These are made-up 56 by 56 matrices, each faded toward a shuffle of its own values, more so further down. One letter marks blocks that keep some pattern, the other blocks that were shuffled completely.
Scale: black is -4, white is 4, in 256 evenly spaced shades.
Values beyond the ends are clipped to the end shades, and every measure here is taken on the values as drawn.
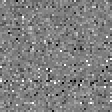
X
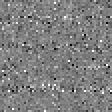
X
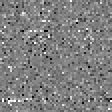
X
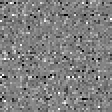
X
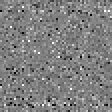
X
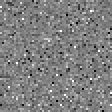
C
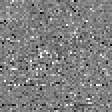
X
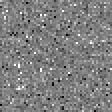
C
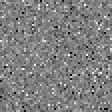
C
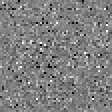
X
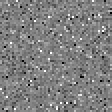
C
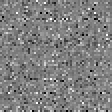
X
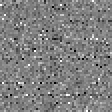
X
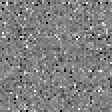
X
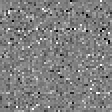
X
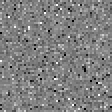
C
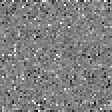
X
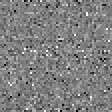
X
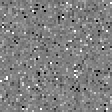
C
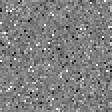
C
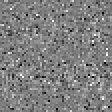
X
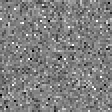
C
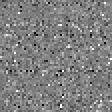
X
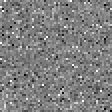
C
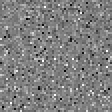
C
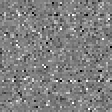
X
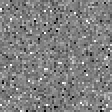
C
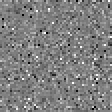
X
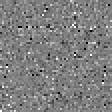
X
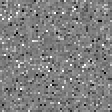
C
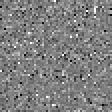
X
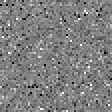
C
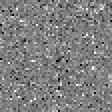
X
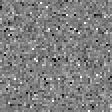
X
